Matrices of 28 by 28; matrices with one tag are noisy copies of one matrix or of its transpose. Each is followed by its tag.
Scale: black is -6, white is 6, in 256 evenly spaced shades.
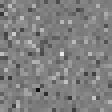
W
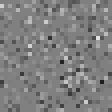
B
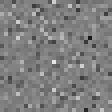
W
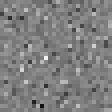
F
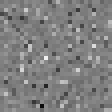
F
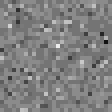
F
